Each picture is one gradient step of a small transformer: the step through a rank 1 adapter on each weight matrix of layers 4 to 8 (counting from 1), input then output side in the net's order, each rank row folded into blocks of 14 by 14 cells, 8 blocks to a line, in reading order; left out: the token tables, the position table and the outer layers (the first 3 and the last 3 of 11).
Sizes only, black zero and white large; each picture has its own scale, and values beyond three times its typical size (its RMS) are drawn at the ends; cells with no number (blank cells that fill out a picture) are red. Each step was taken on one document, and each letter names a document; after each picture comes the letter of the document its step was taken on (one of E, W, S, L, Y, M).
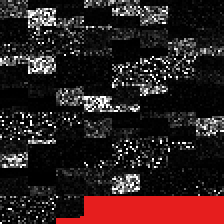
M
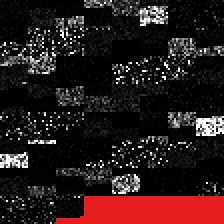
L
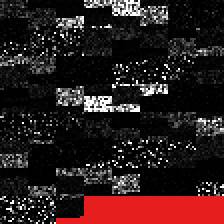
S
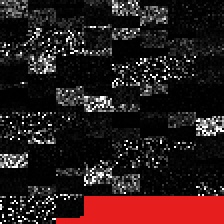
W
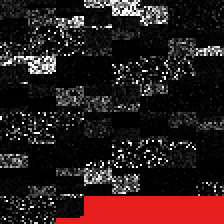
L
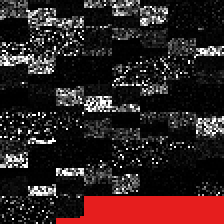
S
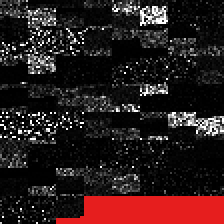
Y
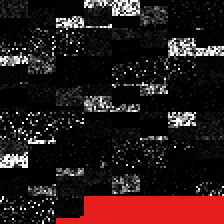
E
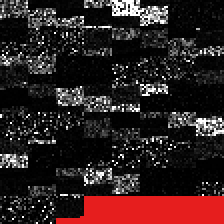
S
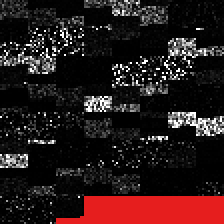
L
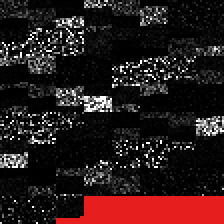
W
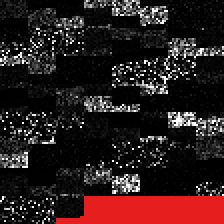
E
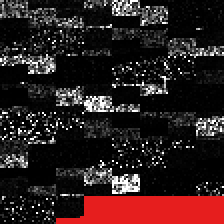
E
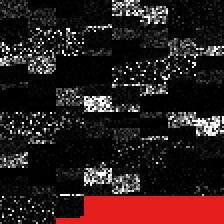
Y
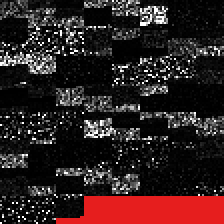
M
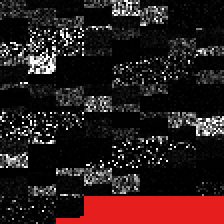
S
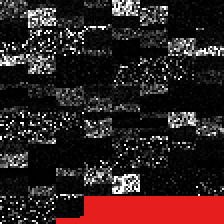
M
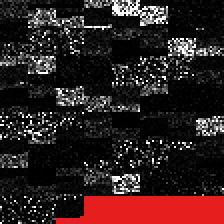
M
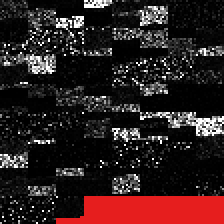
W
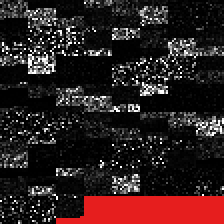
Y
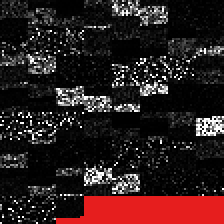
M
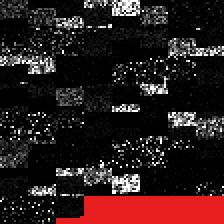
E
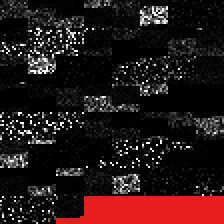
Y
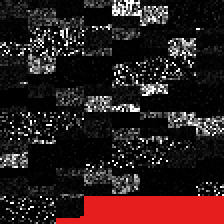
S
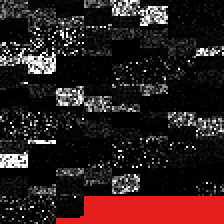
S
